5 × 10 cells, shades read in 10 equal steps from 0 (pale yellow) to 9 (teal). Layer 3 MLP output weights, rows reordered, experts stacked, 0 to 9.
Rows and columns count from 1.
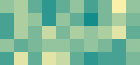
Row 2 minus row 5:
0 2 -2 7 2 0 1 -2 -4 0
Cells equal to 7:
7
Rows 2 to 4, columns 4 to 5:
8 4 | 2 5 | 4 4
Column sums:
29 16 26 23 21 24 32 25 18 24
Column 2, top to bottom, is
3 3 3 6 1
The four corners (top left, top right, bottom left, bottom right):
4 4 7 5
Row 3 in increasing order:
1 2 3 3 3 4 5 5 6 7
